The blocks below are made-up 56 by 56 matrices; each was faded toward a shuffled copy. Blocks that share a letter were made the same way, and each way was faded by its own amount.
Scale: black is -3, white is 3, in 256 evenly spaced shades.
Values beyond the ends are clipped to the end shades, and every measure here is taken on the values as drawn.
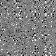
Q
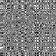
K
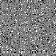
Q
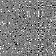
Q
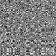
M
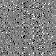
Q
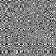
K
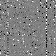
Q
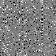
Q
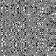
M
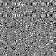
M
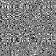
M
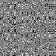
M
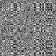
K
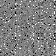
Q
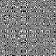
K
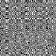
K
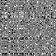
M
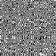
M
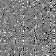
Q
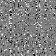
Q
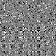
M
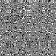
M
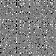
Q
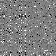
Q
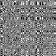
K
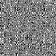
M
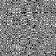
M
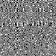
M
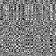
K
